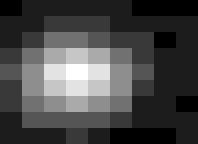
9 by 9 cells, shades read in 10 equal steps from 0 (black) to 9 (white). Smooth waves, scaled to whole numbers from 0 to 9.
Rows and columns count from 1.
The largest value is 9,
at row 5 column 4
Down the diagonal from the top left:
0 1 4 7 8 5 1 1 1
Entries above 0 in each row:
5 9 8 9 9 9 8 9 6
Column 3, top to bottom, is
1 2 4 6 8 7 5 3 1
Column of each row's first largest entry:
2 3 3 4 4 4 4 2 4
